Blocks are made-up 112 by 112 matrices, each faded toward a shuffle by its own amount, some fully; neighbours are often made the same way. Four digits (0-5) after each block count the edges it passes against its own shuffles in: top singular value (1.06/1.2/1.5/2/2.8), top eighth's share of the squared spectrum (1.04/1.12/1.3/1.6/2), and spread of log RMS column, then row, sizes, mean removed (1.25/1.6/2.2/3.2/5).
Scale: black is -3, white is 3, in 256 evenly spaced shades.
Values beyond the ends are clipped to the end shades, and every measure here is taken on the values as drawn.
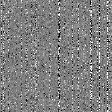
2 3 4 0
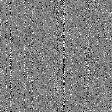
2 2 3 0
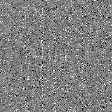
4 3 2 1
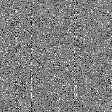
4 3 2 1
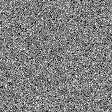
0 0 0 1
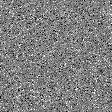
0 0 0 0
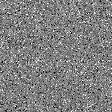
0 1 0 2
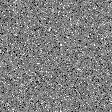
0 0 0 0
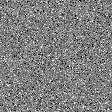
0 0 0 1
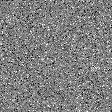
0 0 0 0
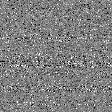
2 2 0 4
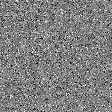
0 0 0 2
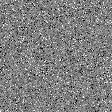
0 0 0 0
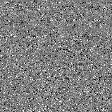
1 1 0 3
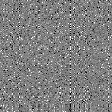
5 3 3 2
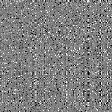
5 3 2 2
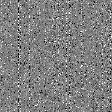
2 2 3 0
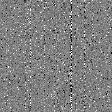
3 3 3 0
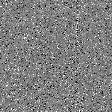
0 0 1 0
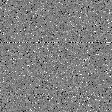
2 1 0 1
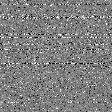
2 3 0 3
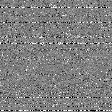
3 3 0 4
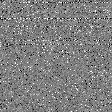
2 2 0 2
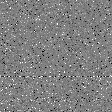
2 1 0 1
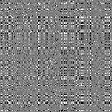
5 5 4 4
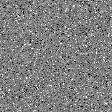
3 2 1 0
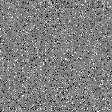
4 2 1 1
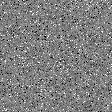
2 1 0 0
